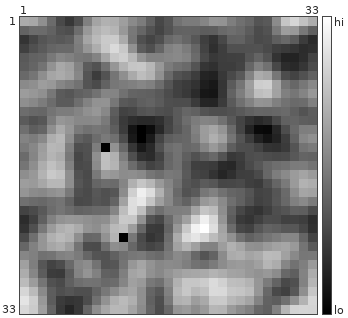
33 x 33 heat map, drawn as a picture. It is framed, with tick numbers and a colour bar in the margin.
Mirror symmetry: none. Histogram: bell-shaped. Ninth with the highest average: bottom middle. Lone odd cells: 2, each lower than its neighbours. Grain: blotchy.
